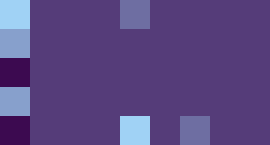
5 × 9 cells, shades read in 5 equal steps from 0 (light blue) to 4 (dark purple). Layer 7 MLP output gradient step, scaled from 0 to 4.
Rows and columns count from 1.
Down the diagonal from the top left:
0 3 3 3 0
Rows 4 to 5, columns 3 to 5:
3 3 3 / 3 3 0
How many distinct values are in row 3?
2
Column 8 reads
3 3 3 3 3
